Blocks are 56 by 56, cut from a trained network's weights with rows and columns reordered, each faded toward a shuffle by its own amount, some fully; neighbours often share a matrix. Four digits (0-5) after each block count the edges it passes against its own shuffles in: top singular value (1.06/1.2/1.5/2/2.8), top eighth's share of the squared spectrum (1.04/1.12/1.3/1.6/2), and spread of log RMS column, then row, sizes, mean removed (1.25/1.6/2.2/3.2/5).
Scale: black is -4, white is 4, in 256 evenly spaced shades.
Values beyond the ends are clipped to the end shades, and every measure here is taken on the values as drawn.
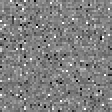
1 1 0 0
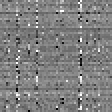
3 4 3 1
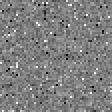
1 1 0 0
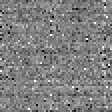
2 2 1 0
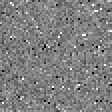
0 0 0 0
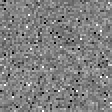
0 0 0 0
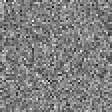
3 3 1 1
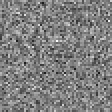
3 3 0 1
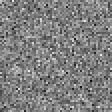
1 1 0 0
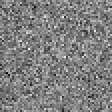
0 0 0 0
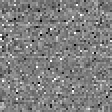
1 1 0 0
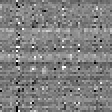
3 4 3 2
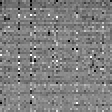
3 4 3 1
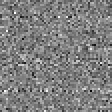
3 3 0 2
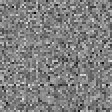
3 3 0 2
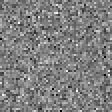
0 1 0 1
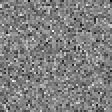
0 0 0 0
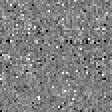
2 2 0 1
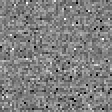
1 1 0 0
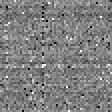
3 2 1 0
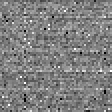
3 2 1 1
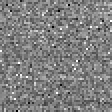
1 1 0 0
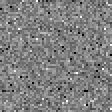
0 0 0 0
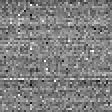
3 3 1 1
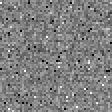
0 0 0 0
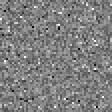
0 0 0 0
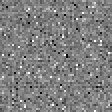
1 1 0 0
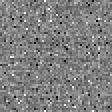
1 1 0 0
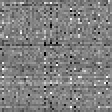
3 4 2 1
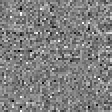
2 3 1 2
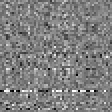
4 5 2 3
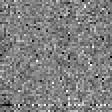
3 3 1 1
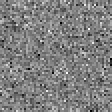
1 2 0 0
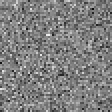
1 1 0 0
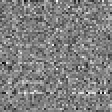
3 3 0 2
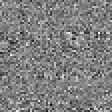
3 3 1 2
